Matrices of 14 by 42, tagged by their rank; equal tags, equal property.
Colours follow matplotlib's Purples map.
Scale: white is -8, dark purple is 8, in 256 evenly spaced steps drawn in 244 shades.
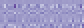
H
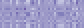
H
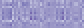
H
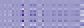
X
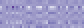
H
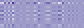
X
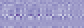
H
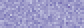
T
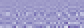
H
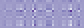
X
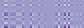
X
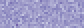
T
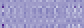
H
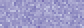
T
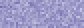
T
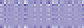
X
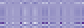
X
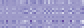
H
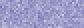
T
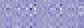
H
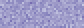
T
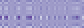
X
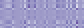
X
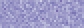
T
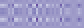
X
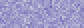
T
